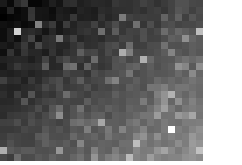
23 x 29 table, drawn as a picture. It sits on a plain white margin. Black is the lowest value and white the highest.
The field climbs toward the bottom right. Fine speckle covers the field. The ninth with the lowest average is the top left. Neither half mirrors the other. Overall the values sit about 30% of the way up the scale.
